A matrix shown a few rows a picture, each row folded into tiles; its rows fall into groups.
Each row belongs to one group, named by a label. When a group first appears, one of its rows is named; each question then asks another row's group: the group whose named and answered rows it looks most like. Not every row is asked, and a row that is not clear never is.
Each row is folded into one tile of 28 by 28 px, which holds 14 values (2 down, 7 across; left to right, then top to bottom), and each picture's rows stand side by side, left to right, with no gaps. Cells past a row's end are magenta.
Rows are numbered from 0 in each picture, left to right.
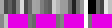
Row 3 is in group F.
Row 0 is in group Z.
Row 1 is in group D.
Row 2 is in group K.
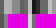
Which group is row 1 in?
F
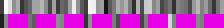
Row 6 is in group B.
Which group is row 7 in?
K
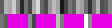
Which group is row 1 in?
D
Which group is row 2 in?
F
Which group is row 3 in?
B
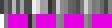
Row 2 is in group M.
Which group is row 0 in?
B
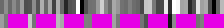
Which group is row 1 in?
B
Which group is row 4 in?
M
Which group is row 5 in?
D
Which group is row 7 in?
K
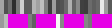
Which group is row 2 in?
B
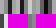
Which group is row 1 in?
K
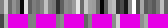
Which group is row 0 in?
D
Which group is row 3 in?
K
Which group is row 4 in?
Z
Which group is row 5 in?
Z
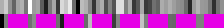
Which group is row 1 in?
K
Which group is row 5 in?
F
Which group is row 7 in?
K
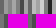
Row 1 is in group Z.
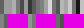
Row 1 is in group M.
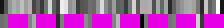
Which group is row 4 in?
Z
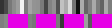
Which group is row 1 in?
K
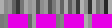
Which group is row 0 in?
K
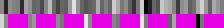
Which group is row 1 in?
Z
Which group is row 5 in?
F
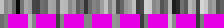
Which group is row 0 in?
K
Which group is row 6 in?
F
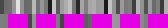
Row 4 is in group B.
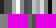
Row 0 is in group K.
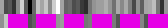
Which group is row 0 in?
Z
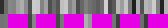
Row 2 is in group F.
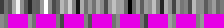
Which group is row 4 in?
K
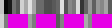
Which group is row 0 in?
F
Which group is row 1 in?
M
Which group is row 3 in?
B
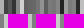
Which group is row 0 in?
Z
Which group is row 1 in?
B
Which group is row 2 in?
B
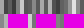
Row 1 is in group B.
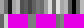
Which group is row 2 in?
K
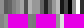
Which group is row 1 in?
K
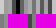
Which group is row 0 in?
K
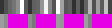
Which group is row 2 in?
M
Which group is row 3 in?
B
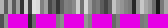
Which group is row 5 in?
K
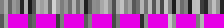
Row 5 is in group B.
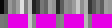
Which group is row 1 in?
F
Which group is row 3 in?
F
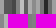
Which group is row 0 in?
Z
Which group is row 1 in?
K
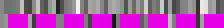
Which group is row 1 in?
D
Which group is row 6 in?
F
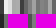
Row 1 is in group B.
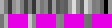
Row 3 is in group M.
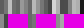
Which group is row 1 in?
D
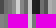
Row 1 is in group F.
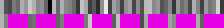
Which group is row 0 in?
F
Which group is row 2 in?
D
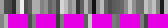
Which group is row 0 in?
Z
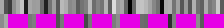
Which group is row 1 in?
K
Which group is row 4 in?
K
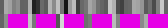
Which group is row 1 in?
F
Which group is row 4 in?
F
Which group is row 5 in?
Z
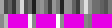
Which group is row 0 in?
Z
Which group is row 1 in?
B
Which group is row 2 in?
B
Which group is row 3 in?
M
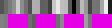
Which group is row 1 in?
D
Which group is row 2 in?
K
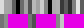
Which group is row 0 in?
K
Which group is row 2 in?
Z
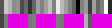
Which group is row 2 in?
M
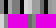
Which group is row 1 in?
K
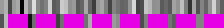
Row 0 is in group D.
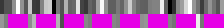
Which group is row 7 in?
B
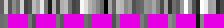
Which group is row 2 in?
D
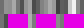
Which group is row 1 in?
F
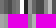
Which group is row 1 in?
Z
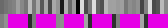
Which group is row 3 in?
D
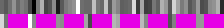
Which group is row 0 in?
B
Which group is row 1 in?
B
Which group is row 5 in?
F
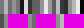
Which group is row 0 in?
D
